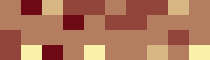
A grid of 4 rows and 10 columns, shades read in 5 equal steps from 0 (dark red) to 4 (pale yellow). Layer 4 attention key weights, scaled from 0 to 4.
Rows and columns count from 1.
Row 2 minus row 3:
1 0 0 -2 0 -1 -1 0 1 0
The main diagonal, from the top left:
2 2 2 2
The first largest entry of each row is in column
3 1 2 2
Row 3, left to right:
1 2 2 2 2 2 2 2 1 2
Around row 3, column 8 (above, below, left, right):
2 3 2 1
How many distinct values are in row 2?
3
